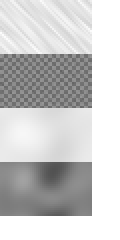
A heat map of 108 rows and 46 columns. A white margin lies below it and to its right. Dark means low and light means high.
The table splits into 4 rows of 1 panel. Panel 1,1: very high, slanting down to the right, faint in contrast. Panel 2,1: middling, checkered. Panel 3,1: very high, smooth, faint in contrast. Panel 4,1: middling, smooth.
